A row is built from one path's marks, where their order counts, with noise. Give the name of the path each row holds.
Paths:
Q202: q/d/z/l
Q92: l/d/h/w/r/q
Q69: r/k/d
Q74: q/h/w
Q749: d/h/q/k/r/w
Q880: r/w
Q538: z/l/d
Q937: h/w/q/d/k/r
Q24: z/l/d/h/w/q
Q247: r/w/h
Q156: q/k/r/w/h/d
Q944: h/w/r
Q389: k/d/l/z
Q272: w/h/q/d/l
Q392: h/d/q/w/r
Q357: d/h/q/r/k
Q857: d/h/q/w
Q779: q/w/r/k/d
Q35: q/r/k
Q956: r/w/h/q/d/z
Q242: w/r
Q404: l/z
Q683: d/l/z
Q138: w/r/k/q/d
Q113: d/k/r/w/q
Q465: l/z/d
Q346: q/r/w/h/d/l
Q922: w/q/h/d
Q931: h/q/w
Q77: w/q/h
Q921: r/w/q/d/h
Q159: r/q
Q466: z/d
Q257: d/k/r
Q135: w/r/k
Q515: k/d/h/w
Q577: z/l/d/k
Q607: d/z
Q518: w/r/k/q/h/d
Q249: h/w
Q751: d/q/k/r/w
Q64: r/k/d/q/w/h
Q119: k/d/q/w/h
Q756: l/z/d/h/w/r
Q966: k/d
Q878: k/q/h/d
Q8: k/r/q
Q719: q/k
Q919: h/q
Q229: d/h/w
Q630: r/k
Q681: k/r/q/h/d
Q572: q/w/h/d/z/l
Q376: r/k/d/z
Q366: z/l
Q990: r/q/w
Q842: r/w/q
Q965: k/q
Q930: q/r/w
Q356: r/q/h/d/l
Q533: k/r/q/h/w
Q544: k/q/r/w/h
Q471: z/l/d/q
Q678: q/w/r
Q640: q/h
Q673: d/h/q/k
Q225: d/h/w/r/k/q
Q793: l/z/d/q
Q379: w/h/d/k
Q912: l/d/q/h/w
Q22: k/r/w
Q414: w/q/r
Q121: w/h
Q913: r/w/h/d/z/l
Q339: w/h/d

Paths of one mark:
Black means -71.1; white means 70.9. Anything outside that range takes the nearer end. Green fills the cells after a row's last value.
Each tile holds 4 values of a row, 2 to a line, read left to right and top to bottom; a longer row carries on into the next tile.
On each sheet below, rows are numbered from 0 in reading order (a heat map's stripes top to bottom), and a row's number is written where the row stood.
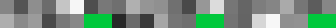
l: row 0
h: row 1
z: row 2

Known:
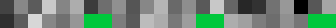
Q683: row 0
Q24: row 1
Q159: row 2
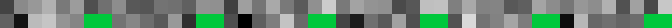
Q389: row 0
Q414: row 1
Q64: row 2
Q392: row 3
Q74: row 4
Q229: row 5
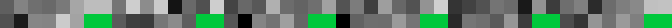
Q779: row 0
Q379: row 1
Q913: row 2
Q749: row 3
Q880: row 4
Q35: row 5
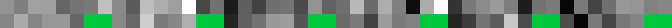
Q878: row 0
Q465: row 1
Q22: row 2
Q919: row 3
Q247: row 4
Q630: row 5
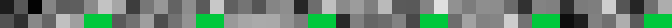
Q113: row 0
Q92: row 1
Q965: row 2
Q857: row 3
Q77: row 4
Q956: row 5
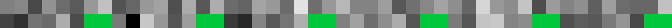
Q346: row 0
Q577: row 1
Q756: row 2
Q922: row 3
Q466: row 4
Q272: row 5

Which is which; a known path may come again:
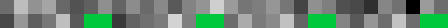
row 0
Q121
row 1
Q156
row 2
Q77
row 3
Q842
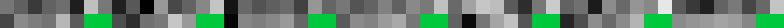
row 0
Q930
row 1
Q113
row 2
Q22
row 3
Q681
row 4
Q119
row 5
Q225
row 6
Q8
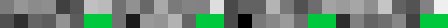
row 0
Q392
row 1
Q572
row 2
Q913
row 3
Q857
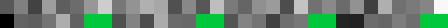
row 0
Q749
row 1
Q515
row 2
Q912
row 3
Q357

